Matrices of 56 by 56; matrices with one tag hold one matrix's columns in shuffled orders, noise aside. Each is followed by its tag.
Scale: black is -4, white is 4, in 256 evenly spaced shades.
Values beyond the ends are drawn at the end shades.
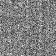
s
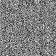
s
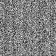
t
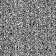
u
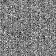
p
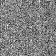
s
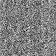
s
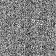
u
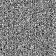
u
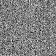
s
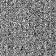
u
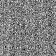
u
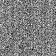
u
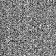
s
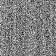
p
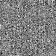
s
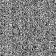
u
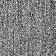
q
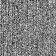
q
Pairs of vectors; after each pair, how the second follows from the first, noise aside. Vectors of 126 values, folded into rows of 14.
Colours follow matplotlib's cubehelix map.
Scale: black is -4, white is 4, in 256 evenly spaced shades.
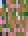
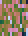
reversed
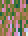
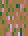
partly zeroed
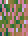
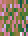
reversed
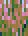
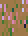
partly zeroed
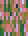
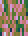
reversed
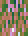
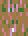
partly zeroed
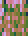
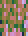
reversed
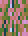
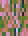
reversed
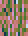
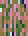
reversed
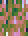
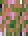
reversed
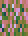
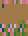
partly zeroed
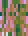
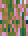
reversed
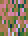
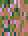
reversed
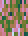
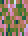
reversed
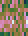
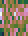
reversed
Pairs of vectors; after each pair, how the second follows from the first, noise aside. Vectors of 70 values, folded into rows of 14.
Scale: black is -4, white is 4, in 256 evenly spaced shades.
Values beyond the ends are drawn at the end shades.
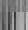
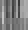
wrapped around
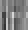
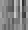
reversed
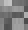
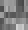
reversed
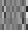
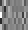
reversed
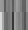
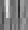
wrapped around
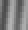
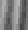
reversed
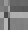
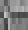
negated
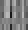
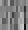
wrapped around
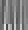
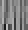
negated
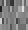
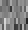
reversed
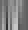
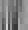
negated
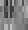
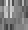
negated
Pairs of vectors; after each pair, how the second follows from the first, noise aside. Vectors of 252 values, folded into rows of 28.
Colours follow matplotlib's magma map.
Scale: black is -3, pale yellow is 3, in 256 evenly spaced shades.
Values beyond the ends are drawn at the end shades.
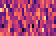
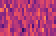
shrunk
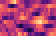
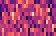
shuffled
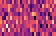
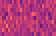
shrunk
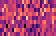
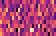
shuffled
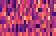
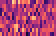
shuffled
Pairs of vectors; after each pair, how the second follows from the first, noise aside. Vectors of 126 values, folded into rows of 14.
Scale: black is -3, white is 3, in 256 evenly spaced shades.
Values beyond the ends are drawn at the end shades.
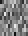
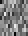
copied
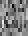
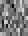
sign-scrambled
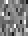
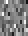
copied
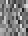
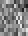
sign-scrambled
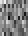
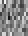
sign-scrambled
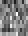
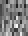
shuffled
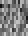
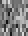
shuffled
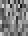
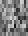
shuffled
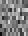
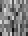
shuffled
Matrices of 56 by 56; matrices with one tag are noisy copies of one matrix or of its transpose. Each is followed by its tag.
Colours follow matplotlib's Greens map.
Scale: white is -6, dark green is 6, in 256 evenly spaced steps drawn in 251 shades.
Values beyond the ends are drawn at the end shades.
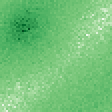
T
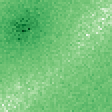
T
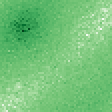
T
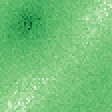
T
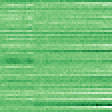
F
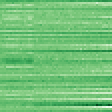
F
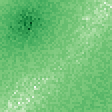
T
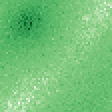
T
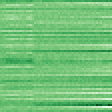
F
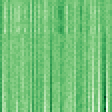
F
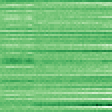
F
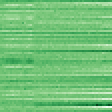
F
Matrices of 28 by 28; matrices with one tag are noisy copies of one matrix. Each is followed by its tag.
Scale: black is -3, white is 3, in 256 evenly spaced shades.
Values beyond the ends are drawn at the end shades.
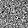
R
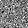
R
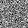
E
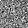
R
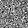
R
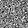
R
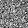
R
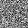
E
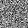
E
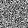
E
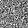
R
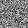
E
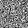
R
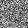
E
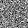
E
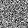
E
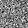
R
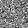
R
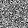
E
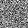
E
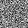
E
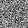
E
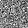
R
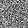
E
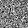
R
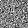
R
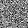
E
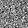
R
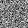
E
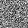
E
